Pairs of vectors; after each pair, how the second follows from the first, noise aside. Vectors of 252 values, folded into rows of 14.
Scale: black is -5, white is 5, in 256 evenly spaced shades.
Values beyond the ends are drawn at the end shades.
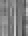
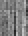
negated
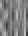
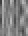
reversed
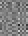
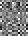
scaled up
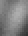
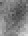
negated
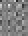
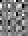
scaled up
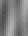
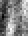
scaled up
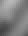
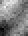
scaled up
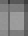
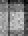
scaled up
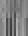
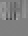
partly zeroed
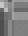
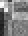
scaled up
